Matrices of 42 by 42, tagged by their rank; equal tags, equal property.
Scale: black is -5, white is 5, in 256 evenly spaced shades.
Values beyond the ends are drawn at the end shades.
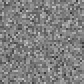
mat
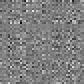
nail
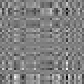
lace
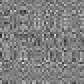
nail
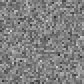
mat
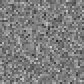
mat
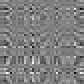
lace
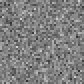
mat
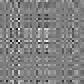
lace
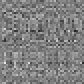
nail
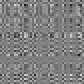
lace
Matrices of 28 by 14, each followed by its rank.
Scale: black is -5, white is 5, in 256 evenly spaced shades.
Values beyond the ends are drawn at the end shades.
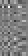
two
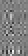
two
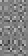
three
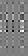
one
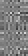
two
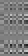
one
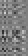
two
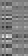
one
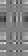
one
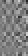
two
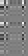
one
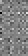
three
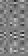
two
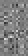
three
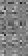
three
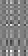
one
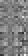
three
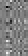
two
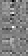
three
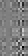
two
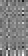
two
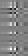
one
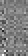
three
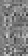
three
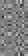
three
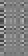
one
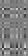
one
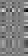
one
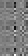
two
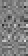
three
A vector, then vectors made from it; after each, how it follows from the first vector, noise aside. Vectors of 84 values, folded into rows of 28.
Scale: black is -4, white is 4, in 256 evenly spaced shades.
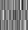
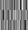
negated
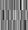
negated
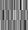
negated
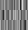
negated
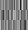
negated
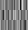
negated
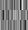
negated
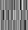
negated
